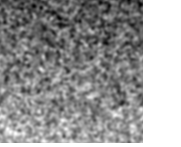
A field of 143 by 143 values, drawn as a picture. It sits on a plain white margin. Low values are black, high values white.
There are no lone odd cells. The texture is blotchy. No regular stripes run through it. The ninth with the highest average is the bottom left. There is an overall slope up to the bottom.
